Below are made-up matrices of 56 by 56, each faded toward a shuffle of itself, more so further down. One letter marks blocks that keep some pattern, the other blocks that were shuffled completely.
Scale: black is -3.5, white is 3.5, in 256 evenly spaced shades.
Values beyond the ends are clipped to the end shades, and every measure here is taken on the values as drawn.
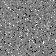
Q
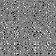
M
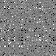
M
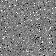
Q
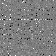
M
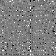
M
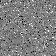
Q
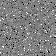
Q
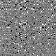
M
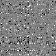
M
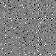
M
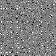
M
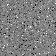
Q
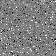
Q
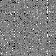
M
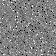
Q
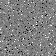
Q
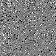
M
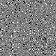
M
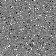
Q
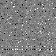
M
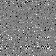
M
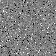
Q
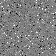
Q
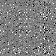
M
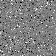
Q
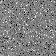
Q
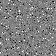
Q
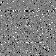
M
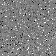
Q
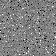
Q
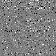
M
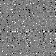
M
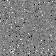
Q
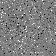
Q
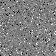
Q
